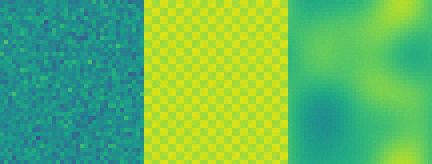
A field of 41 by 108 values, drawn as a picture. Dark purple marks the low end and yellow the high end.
The table splits into one row of 3 panels. Panel 1,1: middling, fine-grained. Panel 1,2: very high, checkered, faint in contrast. Panel 1,3: high, smooth.
